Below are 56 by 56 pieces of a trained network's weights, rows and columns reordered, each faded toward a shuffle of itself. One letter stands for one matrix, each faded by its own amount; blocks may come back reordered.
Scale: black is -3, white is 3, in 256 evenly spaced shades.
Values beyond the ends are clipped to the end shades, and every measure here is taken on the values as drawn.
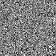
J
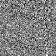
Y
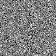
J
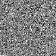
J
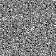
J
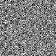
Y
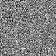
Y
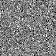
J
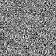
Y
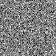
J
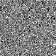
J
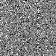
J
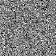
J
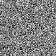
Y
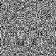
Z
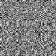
Z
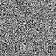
Z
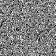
J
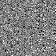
J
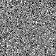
J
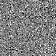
J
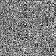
Y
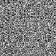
Z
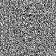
Y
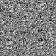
Z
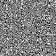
J
